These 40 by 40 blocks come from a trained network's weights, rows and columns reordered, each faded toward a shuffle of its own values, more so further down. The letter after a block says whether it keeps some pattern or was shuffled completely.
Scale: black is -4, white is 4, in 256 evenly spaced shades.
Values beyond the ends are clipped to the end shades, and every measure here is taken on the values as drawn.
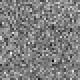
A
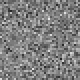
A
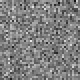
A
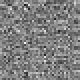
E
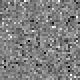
A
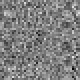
E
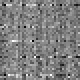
E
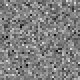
A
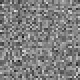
E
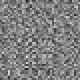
E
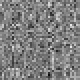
E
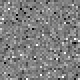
A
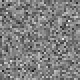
A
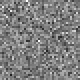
A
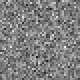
A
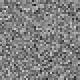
A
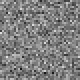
A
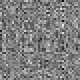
E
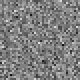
A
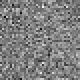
E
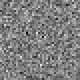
A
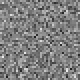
E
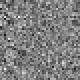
E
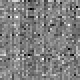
E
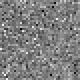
A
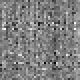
E
